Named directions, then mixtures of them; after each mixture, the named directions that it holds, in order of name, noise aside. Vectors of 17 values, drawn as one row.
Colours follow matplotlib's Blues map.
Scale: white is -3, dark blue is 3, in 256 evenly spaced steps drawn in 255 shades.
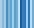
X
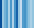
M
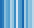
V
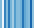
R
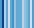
R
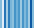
R, X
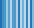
V, X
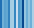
R, V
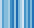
R, V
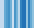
R, X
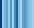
M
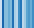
M, R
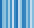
M, X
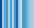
M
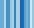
V, X
